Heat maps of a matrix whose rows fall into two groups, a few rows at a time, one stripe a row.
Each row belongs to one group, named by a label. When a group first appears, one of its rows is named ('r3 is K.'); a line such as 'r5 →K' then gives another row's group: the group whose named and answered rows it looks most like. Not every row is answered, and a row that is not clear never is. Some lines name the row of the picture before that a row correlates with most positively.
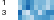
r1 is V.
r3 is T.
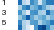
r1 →T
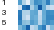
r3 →T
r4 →T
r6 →V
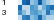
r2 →T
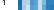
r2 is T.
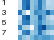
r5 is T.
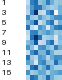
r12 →T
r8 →V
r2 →V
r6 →T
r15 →T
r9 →V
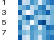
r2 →V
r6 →T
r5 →V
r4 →V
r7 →T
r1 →T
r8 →T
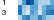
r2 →T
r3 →T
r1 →V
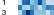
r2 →T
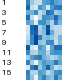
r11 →T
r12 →V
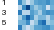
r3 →T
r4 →V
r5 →V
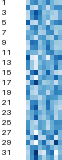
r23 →V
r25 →T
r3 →V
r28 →V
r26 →T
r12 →T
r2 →T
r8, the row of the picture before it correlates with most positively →3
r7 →V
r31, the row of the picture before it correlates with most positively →2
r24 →V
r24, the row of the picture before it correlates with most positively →2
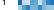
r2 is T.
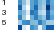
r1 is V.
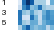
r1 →V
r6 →V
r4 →T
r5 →T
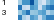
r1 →V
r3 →V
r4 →T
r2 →T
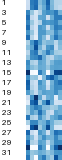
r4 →T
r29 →T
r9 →V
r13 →T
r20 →V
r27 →T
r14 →T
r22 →V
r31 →T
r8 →T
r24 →T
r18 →T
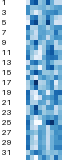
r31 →V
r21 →T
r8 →T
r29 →T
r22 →V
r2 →T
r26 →T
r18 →V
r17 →V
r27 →T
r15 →V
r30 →T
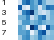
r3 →V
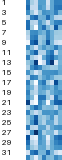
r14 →V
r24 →V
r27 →V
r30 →T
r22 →V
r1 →T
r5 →T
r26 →T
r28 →T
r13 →V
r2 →T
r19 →T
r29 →T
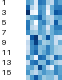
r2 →T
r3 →T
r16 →V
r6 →T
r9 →V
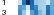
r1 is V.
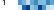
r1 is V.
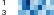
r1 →V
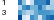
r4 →T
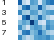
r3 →T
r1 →T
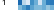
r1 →T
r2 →V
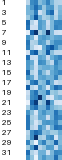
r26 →T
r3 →V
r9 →T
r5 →T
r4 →V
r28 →V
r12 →T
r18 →T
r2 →V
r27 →V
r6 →T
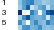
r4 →V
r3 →T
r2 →V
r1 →V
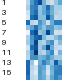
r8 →V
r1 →V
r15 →T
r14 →T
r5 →T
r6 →V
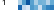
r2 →T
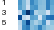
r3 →V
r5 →V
